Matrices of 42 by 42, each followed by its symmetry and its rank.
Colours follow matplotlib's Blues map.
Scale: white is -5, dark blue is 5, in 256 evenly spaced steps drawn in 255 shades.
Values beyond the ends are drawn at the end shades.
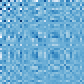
symmetric, rank three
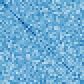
symmetric, full rank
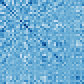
symmetric, rank five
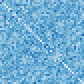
symmetric, full rank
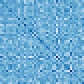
symmetric, rank five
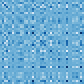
symmetric, rank three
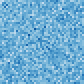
symmetric, full rank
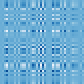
neither, rank one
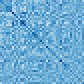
symmetric, rank five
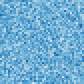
neither, full rank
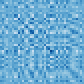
symmetric, rank three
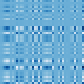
neither, rank one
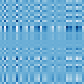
neither, rank one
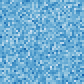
neither, full rank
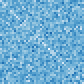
symmetric, full rank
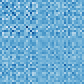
symmetric, rank three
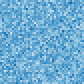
neither, full rank
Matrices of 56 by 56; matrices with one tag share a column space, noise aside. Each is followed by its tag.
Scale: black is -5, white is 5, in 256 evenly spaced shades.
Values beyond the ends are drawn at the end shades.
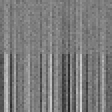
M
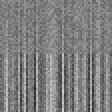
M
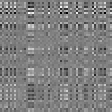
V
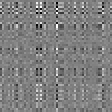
V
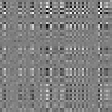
V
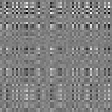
V
